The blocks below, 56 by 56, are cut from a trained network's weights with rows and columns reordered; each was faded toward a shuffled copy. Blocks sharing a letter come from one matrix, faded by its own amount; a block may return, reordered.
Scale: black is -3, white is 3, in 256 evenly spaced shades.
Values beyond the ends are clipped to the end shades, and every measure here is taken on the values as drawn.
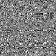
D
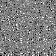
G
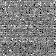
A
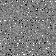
G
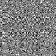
D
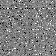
G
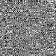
D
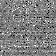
A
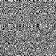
D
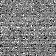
A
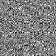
D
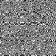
D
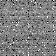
A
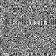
D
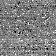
A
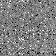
G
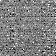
A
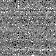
A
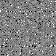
G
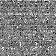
A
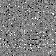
G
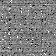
A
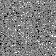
G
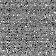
A
